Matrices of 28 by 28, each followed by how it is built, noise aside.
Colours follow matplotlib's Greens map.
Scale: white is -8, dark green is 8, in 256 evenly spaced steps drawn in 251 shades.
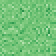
low rank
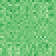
low rank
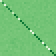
diagonal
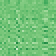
low rank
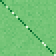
diagonal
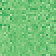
low rank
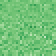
low rank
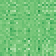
low rank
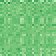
low rank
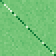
diagonal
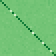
diagonal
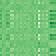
low rank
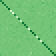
diagonal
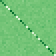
diagonal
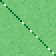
diagonal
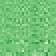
low rank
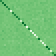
diagonal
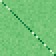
diagonal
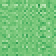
low rank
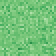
low rank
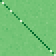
diagonal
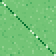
diagonal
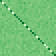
diagonal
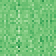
low rank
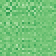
low rank
